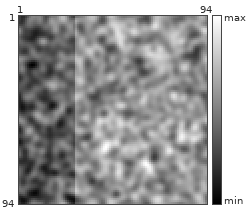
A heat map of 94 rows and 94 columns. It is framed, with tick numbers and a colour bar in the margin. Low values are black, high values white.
Lone odd cells: none. Ninth with the lowest average: bottom left. Grain: blotchy. Stripes: none. Seam: vertical, 30% of the way across, the right part higher.
